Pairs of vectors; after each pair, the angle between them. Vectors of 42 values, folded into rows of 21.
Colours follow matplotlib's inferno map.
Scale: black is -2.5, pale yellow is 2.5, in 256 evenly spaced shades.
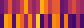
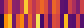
nearly parallel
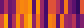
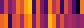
nearly parallel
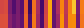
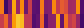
partly opposed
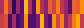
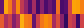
orthogonal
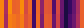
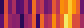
nearly opposite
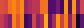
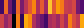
partly opposed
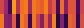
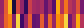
nearly opposite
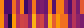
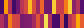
partly opposed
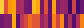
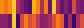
nearly parallel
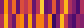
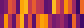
partly aligned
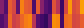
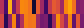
partly aligned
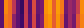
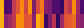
nearly opposite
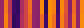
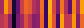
nearly parallel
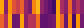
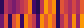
nearly opposite
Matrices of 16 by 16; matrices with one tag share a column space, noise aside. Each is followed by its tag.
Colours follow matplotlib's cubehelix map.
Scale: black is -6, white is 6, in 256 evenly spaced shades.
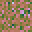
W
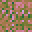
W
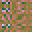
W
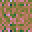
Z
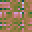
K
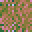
Z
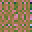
W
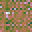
K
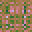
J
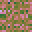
W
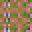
Z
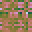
K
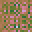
J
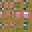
K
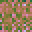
Z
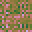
J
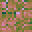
K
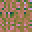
K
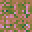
J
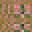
J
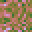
Z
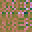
K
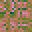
K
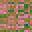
J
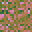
W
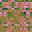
K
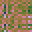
J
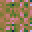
Z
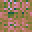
K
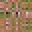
K
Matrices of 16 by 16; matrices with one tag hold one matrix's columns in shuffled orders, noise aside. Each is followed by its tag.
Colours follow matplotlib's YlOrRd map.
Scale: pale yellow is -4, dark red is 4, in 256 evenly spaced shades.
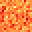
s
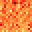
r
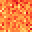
r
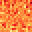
r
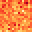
r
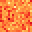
s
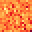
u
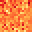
r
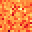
u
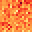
r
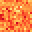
s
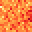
s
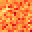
u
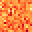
u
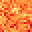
u
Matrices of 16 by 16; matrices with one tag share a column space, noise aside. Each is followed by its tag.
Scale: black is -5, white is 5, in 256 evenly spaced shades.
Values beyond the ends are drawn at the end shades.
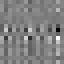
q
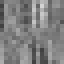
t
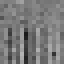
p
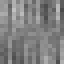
t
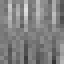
t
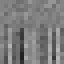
p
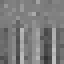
p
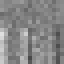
p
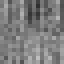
t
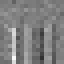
p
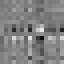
q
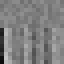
p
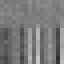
p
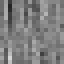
t
